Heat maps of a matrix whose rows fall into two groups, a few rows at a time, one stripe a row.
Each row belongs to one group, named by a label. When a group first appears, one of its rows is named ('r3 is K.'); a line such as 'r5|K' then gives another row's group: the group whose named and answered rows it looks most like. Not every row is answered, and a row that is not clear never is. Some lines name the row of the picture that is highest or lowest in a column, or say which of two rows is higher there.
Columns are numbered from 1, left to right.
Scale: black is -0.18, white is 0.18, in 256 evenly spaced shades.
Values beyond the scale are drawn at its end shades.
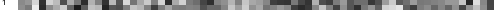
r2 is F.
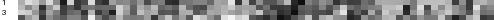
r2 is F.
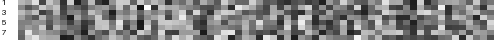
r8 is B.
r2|B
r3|F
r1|F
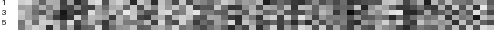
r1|F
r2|B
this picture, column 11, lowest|2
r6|B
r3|F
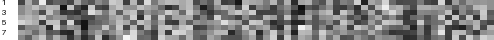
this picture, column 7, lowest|2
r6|B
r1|B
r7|B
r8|B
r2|F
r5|F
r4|B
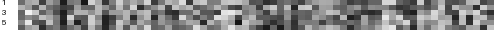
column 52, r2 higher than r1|Yes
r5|F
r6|F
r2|B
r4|F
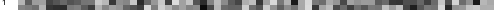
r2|B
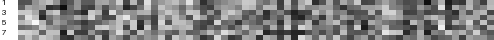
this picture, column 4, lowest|4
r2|B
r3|F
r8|B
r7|F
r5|B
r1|B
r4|F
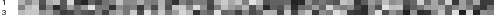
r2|F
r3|B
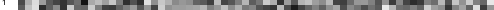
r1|B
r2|F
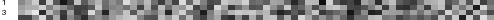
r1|F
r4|B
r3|F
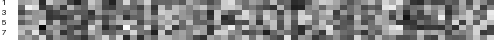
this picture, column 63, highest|5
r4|B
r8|B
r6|F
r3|B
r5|B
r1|F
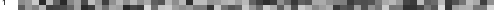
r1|F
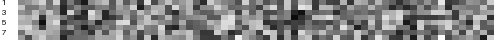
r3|F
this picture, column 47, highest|6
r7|B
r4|F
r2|B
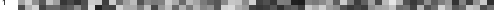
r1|F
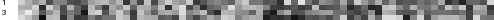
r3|F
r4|F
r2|F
